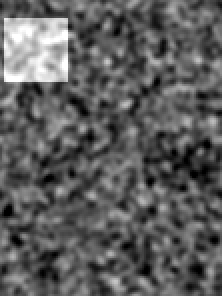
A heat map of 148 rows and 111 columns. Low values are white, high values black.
Neither half mirrors the other. Most values sit high, with a long tail of low ones. An odd patch, lower than its surroundings, sits in the top left. The middle right is the ninth with the highest average.
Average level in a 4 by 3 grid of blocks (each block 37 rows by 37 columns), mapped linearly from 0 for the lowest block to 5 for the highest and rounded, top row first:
044 | 344 | 445 | 444
